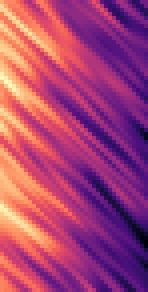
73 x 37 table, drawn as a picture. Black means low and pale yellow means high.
The grain runs diagonally down to the right. The ninth with the highest average is the top left. Values rise toward the left. The ninth with the lowest average is the bottom right.
